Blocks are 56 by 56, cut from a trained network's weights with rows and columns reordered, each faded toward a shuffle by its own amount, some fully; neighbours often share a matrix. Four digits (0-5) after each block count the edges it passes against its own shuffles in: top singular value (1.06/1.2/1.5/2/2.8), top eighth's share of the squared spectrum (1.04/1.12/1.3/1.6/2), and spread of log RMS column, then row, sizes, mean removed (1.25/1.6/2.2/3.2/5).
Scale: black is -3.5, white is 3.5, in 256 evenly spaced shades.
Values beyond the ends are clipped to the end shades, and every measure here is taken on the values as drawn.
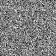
0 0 0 0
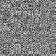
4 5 2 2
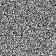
0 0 0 0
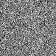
0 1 0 0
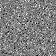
0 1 0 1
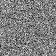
0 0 0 0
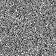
0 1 0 0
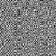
4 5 3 2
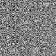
3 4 2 1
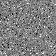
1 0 0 0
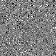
3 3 2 2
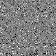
2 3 1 1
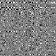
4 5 2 3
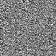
3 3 1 0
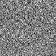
3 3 1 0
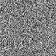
3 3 1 0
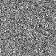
2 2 1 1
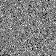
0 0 0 0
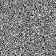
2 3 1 1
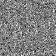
1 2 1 0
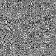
2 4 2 2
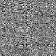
3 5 2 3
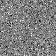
0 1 0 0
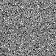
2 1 0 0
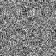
3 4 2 1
